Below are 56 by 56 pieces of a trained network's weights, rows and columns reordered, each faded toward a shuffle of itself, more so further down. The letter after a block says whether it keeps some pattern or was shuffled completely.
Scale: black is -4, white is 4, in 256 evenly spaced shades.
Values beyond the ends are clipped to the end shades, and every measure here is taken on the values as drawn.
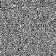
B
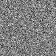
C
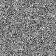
B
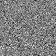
B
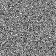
C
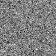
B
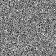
C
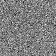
C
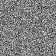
C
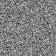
C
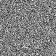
C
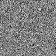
B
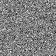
C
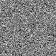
B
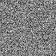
B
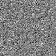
B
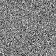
B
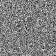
B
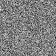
C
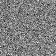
C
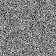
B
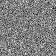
C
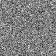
B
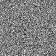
B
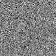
B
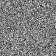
C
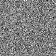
B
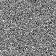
B
